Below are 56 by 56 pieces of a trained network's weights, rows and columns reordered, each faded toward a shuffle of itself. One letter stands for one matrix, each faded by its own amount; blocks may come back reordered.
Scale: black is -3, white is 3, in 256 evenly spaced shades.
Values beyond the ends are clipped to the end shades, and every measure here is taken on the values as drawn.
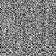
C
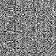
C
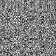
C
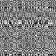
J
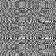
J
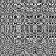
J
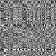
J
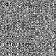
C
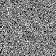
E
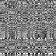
J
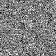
E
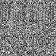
C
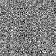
C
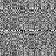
J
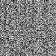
C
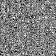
E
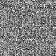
C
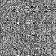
C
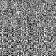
C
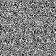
E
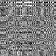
J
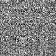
C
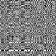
J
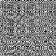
J
